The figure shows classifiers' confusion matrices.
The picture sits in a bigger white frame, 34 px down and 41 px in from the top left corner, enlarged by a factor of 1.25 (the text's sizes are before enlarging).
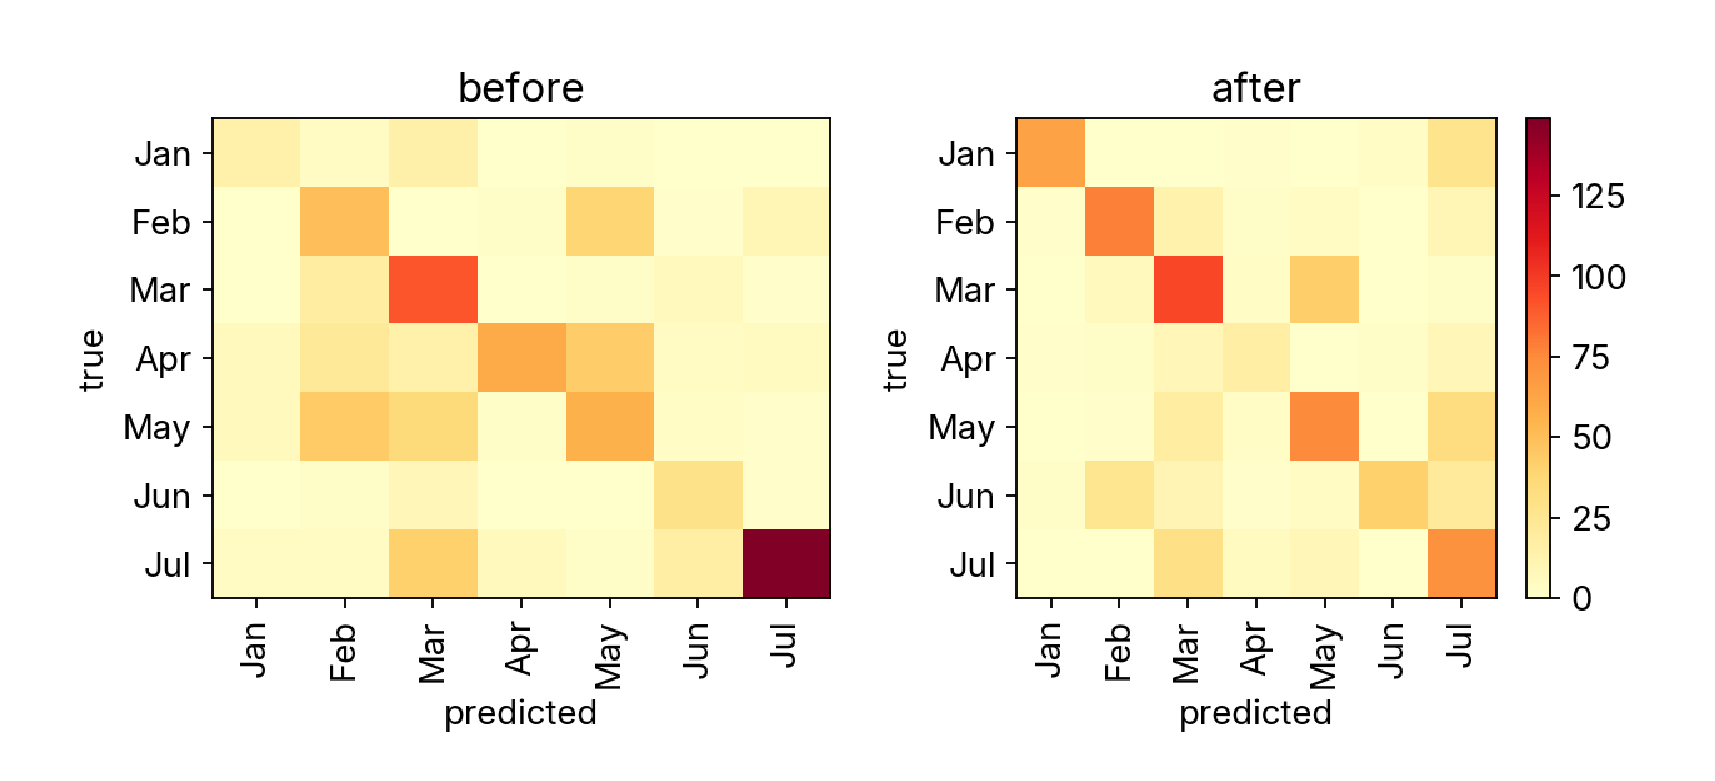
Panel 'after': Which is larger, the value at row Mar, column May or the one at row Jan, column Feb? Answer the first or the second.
the first
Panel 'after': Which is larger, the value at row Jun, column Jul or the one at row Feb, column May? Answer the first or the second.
the first
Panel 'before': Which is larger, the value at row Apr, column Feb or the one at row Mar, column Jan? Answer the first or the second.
the first
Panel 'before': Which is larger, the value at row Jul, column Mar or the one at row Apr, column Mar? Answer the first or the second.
the first
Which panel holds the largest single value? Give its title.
before
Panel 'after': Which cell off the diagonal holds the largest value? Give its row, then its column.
Mar, May
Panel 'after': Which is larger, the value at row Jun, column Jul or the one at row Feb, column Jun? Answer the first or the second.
the first
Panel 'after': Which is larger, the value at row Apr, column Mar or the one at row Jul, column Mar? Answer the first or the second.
the second
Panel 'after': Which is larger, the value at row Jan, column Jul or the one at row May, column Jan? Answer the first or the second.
the first
